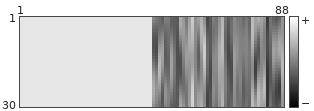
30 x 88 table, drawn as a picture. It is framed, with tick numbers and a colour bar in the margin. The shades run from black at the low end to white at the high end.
The table splits into one row of 2 panels. Panel 1,1: very high, flat. Panel 1,2: middling, streaked downward, strong in contrast.
